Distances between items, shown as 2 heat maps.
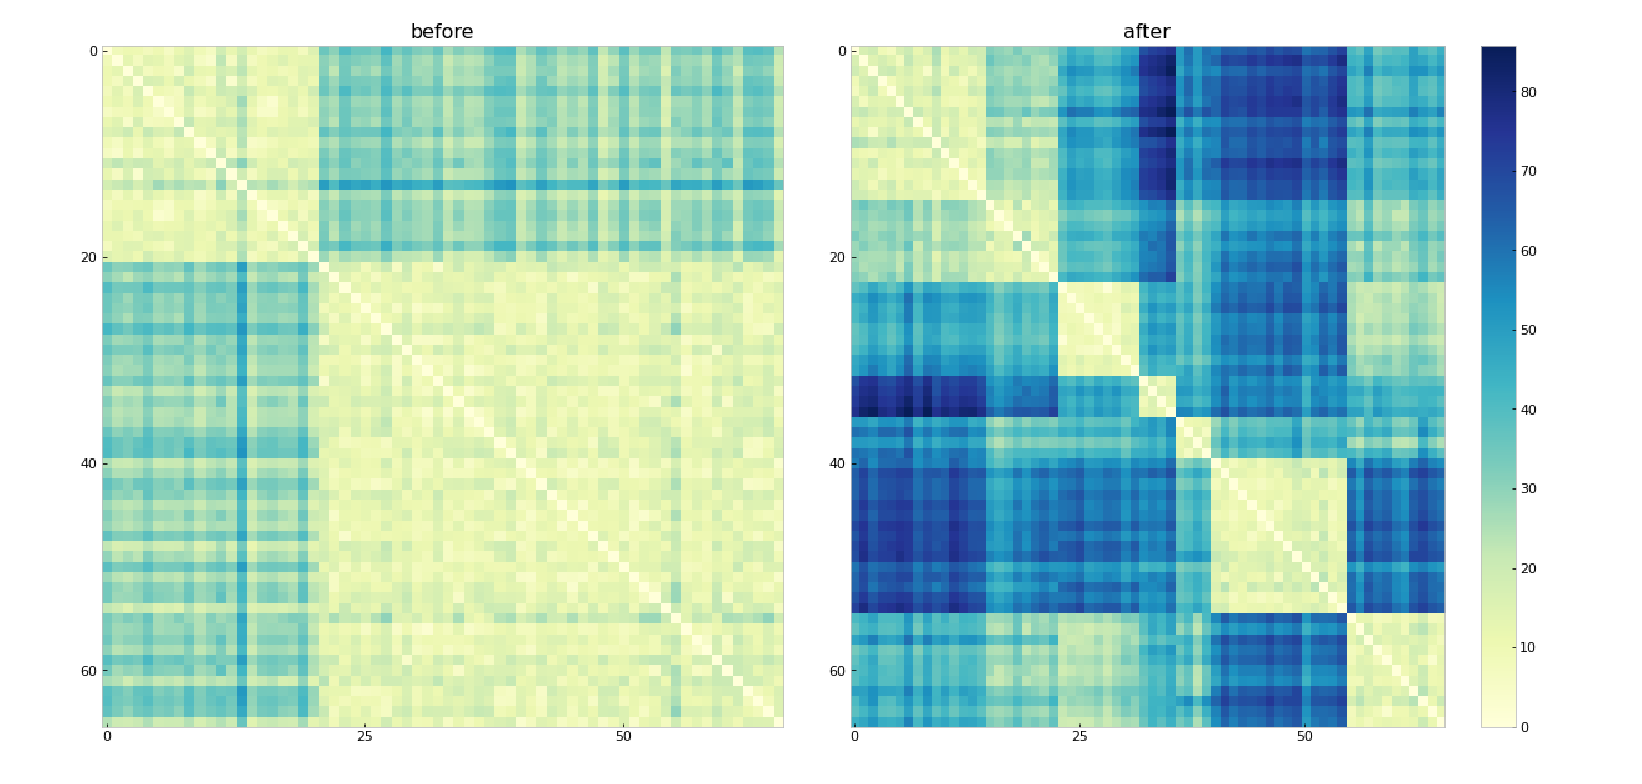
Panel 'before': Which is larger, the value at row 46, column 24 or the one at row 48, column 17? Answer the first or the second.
the second
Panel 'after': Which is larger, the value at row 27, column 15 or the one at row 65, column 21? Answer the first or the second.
the first
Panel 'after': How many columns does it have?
66
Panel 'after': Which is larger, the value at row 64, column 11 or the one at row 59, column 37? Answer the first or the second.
the second
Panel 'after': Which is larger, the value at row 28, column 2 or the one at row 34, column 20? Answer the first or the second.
the second
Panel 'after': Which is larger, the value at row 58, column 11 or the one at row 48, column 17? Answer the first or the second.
the second
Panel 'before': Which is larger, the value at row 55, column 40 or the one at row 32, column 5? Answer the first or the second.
the second
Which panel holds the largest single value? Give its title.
after
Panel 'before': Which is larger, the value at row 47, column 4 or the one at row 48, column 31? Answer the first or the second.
the first
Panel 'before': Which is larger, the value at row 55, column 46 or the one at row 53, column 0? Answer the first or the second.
the second
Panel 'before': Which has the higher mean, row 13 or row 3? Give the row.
13
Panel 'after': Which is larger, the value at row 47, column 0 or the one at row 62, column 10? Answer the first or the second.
the first
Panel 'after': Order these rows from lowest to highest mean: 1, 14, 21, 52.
21, 14, 1, 52
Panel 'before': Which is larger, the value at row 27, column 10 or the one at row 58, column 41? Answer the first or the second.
the first
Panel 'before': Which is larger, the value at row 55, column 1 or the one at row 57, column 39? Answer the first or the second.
the first
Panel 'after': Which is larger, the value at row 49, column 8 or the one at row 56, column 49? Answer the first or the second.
the first
